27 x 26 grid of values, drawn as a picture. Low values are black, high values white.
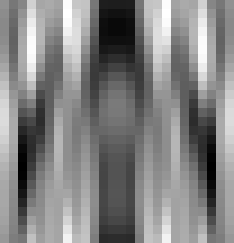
The centre is the calmest part. No overall slope runs across the table. The grain runs up and down. The top middle is the ninth with the lowest average. The values follow a bell shape. It is mirror symmetric from left to right.
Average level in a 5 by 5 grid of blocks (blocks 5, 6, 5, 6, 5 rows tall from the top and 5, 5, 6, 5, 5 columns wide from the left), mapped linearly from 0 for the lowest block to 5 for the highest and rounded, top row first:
4 5 0 5 4 | 4 3 1 3 4 | 2 3 2 3 2 | 2 4 2 4 2 | 3 5 1 5 3
